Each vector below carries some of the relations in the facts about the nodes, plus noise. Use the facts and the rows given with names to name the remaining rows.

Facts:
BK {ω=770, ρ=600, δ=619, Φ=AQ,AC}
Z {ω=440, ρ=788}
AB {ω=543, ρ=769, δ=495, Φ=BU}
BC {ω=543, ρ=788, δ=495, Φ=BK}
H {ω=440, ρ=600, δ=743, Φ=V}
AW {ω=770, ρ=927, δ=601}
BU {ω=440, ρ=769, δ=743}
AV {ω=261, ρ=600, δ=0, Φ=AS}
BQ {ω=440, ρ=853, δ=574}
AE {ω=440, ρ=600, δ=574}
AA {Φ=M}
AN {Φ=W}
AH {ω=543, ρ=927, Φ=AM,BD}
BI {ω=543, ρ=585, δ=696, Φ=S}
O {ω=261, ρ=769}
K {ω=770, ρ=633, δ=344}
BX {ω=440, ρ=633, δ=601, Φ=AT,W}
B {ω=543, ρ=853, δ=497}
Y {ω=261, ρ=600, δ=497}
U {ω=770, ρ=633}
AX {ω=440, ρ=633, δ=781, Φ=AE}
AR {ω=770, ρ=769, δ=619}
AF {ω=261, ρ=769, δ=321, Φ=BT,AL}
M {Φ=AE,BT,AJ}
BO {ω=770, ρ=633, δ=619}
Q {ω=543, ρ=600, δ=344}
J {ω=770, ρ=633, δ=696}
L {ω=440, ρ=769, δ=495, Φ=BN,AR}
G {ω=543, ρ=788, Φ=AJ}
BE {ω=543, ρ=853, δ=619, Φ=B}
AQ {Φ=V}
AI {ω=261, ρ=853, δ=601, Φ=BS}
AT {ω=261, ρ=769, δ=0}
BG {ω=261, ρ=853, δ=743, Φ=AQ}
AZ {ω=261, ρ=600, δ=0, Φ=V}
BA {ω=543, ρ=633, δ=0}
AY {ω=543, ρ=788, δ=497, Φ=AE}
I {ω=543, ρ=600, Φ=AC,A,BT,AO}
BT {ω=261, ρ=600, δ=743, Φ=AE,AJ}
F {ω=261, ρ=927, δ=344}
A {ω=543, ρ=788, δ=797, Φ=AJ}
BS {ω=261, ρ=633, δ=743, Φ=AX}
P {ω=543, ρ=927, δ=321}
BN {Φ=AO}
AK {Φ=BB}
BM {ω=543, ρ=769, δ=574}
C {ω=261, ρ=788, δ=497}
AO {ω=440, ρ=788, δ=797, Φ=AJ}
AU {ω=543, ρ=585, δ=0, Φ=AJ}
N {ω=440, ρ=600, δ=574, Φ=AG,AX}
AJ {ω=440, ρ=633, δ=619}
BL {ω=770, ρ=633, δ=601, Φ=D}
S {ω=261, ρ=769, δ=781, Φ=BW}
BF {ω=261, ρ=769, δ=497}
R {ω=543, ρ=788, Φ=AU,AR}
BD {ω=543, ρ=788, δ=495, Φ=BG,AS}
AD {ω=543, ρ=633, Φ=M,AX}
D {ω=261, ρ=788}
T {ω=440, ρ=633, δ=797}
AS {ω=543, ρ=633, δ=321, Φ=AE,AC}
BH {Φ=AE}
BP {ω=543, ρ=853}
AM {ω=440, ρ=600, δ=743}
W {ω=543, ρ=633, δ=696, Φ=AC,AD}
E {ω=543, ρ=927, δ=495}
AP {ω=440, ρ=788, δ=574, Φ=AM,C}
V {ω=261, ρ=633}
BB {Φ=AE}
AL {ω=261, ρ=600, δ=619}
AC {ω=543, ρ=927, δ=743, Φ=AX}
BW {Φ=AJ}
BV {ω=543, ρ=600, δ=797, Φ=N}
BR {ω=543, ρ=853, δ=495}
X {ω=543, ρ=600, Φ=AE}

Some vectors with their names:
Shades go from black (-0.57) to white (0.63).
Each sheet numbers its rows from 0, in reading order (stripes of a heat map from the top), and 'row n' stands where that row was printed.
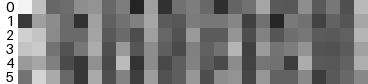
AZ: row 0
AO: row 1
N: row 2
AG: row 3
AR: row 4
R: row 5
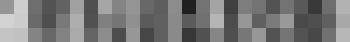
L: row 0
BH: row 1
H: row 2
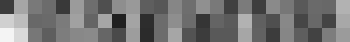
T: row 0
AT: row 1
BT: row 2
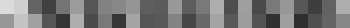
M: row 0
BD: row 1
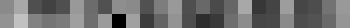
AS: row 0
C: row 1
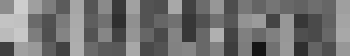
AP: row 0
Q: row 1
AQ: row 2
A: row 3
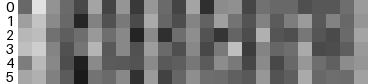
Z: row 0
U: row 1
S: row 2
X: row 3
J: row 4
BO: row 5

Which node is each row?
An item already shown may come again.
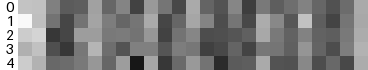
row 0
AE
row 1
AC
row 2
F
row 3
P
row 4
AT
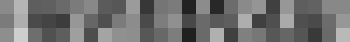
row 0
BL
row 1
AS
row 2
L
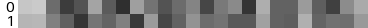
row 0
BI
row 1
BO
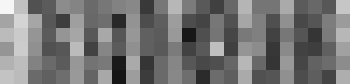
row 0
AU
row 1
BE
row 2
BU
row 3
AB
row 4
BG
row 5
AT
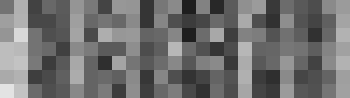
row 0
BX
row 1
AF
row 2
L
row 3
AX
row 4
BI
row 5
AF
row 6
AL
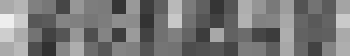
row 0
BA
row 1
AU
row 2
BK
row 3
P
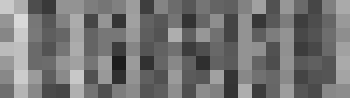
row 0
AW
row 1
O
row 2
AD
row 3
Q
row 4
BF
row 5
BM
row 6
W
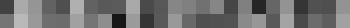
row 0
A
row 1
B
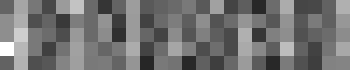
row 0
BV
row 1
K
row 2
V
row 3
AC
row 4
AI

